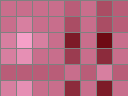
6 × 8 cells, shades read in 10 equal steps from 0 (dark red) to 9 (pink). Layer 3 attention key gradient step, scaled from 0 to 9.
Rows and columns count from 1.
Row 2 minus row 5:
1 2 1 1 -2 1 -3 0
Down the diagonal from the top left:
6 7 7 6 6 6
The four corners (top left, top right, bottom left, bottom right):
6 5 7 6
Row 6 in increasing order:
1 2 6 6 6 6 7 8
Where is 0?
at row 3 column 7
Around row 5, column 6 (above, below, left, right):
6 6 6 7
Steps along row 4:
up down same down up down up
